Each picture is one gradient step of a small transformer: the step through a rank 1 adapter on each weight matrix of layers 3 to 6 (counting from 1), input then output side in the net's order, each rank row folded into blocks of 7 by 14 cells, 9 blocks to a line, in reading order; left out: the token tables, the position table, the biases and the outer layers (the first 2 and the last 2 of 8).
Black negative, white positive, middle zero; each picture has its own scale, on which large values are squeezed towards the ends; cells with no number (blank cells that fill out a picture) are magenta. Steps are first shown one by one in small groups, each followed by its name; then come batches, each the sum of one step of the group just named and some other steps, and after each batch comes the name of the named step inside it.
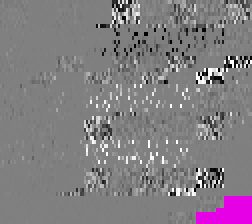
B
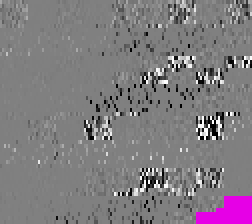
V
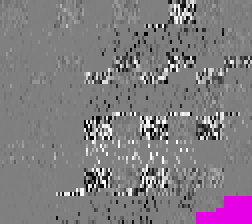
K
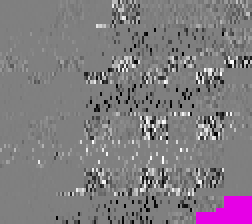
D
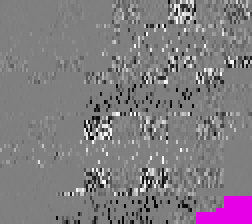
D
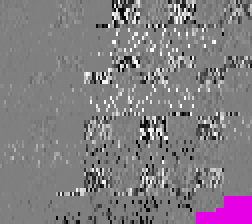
K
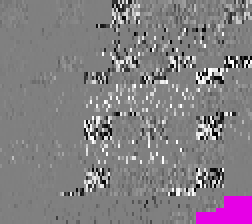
B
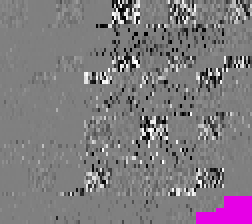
B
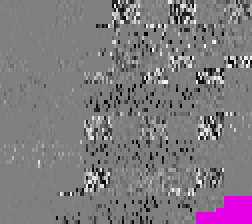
D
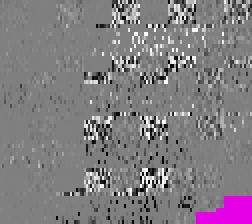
K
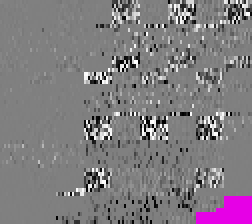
D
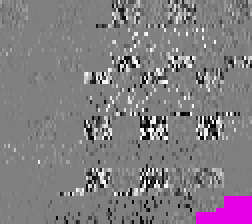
V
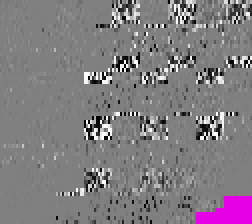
K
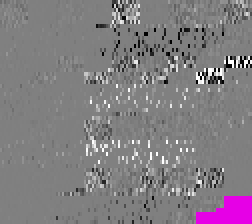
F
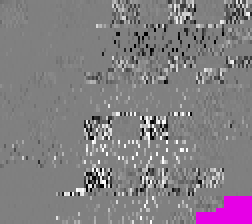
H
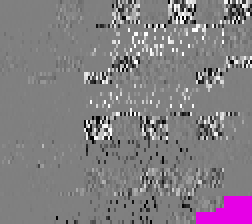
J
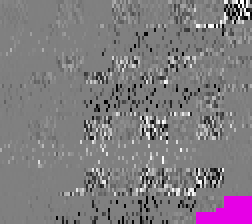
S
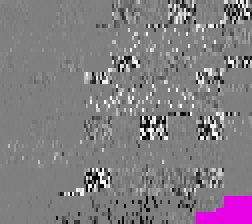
S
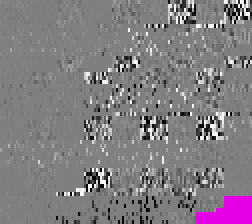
S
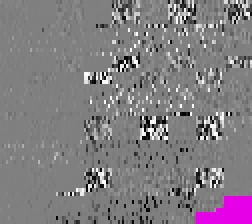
S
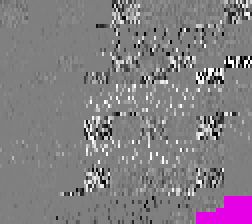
F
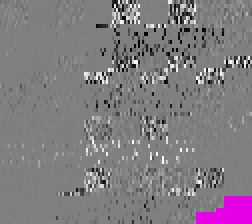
F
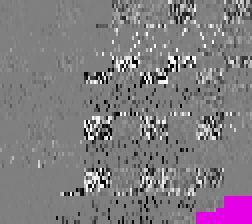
S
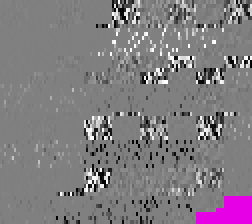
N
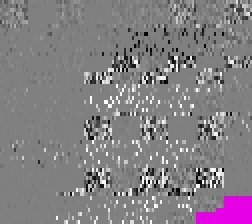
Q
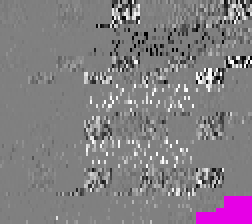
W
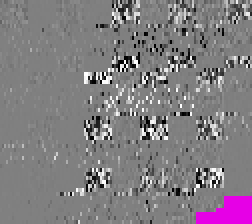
Q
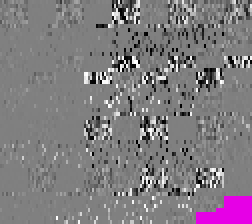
Q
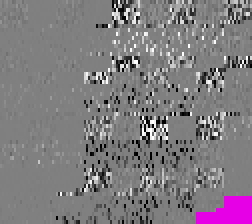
N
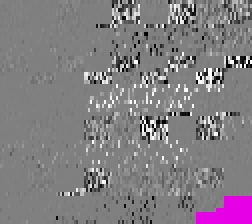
W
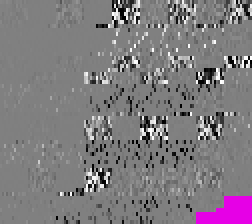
N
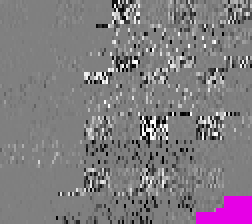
N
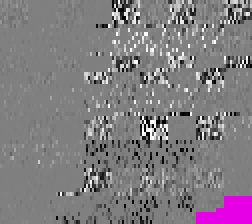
N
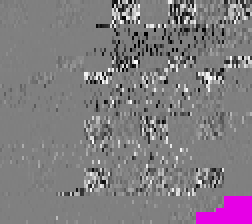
W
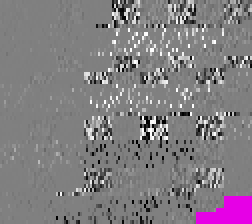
N
